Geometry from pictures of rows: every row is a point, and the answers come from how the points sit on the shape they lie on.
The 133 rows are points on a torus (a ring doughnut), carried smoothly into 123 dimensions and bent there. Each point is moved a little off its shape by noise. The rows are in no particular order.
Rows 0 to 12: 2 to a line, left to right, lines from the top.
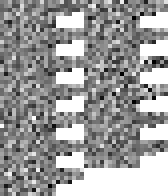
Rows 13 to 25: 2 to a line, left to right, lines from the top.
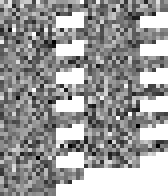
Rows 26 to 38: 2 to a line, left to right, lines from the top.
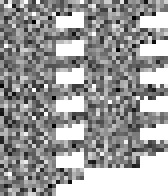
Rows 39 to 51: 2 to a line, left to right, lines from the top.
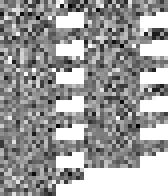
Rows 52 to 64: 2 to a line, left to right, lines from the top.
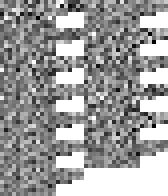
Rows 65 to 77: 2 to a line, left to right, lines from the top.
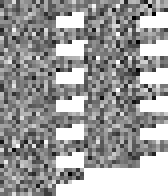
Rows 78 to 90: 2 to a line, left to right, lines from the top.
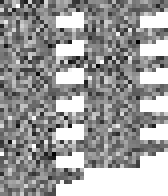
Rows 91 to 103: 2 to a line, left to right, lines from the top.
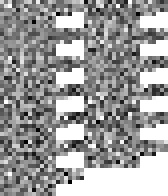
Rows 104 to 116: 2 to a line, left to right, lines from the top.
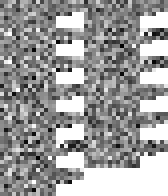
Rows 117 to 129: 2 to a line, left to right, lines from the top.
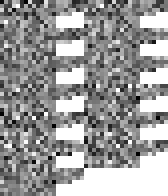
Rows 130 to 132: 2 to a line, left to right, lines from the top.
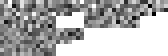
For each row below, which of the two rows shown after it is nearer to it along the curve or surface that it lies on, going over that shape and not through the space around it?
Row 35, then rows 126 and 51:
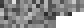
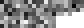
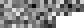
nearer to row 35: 126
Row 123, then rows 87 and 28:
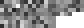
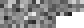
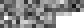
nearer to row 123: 28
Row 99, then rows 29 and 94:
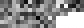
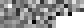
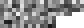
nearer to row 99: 94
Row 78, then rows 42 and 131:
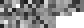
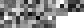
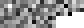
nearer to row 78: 42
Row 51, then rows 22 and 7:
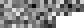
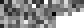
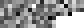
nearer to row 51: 22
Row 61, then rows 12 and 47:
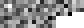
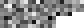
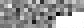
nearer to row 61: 12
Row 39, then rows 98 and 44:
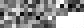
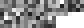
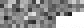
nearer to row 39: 98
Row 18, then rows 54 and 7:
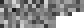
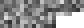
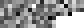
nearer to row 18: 54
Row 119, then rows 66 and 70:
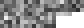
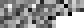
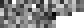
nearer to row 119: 70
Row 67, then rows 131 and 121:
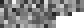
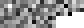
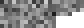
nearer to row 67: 121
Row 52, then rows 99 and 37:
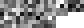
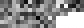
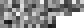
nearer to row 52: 99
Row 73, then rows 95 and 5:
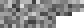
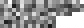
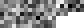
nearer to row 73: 95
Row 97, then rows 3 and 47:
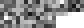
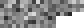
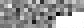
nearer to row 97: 3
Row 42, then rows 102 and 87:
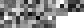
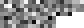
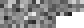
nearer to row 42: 87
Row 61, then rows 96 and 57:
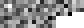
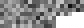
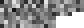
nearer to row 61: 57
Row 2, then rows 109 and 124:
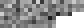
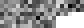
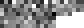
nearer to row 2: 124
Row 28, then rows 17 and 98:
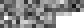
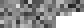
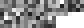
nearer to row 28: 98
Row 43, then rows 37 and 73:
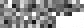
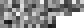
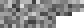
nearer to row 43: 37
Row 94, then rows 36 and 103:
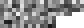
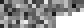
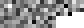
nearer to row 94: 36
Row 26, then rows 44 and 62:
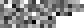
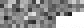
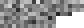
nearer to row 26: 44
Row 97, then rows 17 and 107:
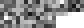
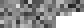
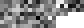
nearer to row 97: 107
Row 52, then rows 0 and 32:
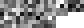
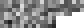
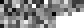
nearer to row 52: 0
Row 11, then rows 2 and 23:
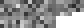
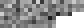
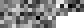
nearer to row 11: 23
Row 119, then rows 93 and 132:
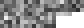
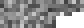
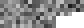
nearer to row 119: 93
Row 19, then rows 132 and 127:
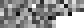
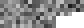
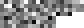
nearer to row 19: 127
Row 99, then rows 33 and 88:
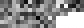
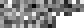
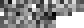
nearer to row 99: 33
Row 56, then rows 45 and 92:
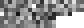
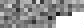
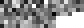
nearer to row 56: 45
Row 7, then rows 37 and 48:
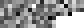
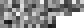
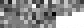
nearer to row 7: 48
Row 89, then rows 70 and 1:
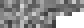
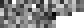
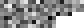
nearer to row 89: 1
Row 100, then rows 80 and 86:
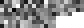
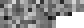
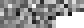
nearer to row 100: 80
